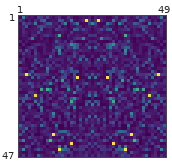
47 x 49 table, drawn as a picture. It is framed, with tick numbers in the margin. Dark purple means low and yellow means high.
There are no regular stripes. Most values sit low, with a long tail of high ones. There is no overall slope. No row or column stands out. On average the colour sits 10% of the way up the scale. The left and right halves mirror each other.
